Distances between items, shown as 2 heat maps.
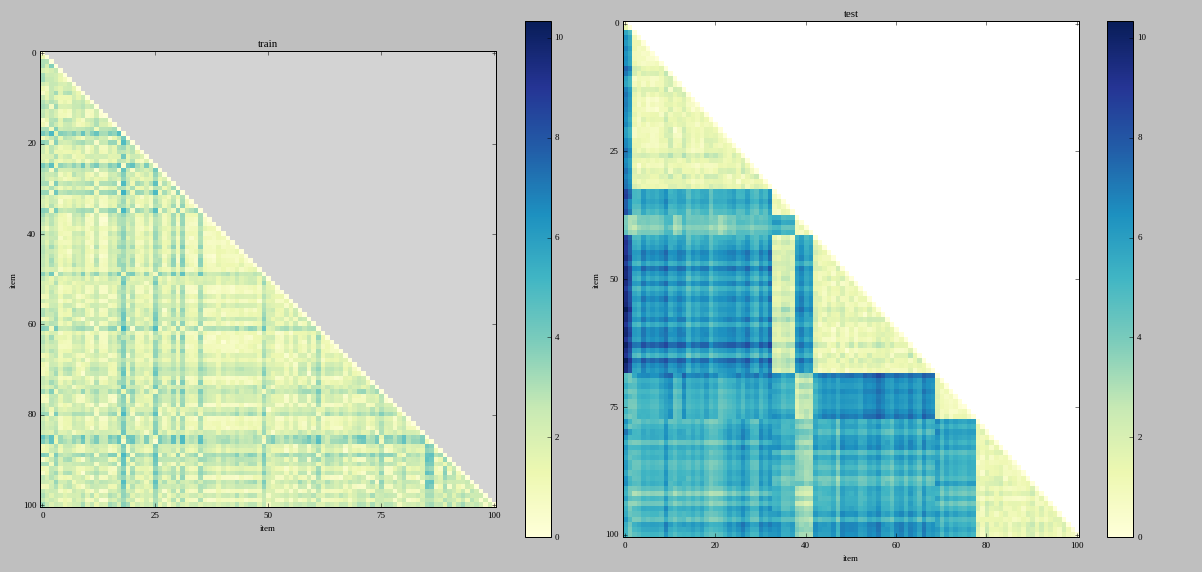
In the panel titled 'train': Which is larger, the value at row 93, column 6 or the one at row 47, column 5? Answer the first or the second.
the first
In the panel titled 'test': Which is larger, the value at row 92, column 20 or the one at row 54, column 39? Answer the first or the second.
the second
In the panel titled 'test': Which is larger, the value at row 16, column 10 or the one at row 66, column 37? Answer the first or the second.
the second
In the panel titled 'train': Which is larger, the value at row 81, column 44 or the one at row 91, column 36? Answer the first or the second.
the second
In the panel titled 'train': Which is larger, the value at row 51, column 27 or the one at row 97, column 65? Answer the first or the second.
the first
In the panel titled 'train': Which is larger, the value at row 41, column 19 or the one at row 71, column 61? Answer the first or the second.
the second
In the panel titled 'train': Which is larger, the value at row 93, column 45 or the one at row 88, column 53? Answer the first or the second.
the first
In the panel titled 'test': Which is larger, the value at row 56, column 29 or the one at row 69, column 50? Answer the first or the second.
the second
